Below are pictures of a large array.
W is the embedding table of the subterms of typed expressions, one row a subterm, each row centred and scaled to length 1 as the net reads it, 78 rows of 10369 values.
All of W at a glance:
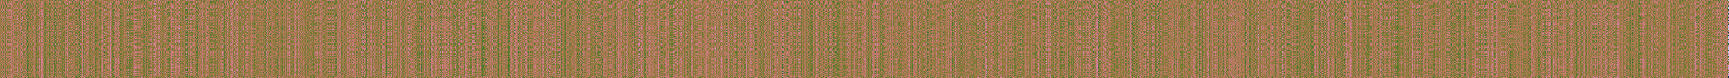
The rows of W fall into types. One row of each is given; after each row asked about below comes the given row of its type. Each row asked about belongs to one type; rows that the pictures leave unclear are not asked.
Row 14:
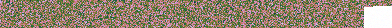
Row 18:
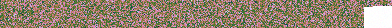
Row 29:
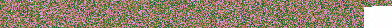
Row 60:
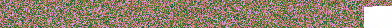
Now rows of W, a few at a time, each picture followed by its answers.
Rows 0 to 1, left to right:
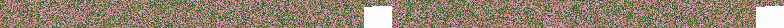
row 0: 29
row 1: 14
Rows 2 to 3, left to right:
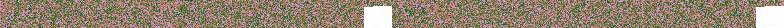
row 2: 14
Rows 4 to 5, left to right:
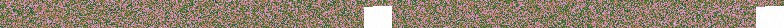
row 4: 18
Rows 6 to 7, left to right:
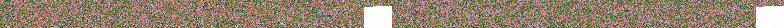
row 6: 18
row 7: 60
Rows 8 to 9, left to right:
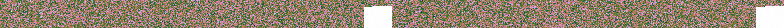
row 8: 29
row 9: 14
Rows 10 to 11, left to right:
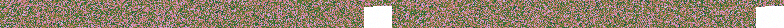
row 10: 18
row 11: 18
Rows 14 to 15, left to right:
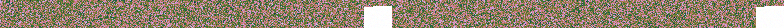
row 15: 29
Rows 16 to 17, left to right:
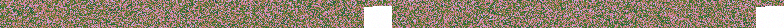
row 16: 18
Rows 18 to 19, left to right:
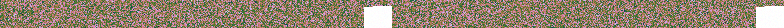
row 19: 29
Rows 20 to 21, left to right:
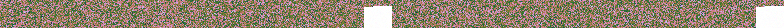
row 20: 14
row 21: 60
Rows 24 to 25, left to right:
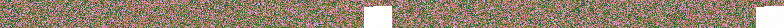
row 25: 29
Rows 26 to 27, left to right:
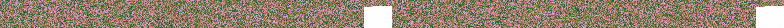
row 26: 60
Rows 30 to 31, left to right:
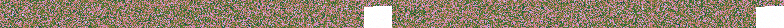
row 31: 18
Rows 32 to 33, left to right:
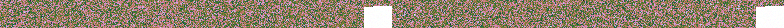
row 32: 14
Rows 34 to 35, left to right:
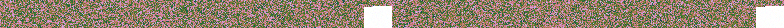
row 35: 14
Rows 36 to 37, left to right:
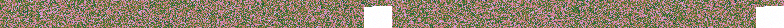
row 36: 29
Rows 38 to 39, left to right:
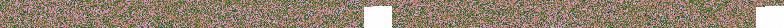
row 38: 60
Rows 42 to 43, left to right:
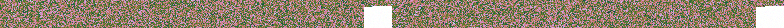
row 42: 29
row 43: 18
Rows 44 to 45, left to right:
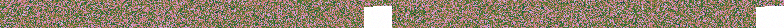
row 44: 18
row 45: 18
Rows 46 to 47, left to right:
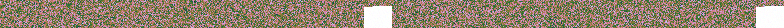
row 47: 60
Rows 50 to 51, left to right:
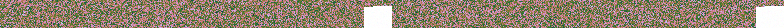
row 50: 18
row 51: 60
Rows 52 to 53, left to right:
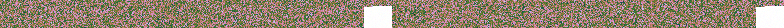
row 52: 60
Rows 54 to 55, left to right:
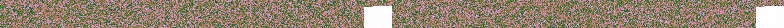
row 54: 18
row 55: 60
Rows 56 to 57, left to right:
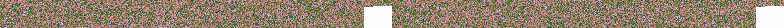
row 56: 18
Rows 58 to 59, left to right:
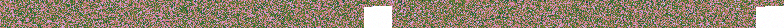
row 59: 14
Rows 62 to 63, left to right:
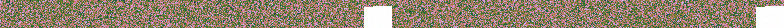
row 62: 14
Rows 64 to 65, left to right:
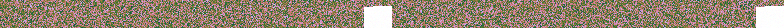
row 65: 60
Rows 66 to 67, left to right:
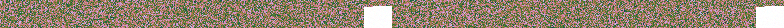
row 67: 29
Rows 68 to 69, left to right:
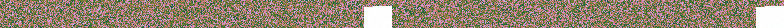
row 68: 60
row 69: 18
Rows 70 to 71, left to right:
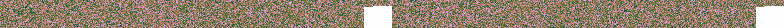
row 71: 29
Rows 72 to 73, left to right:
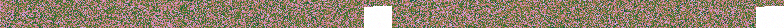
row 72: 14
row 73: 29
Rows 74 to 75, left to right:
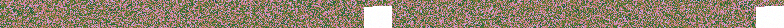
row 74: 18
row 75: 60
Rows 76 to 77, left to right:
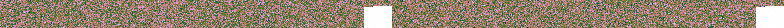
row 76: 14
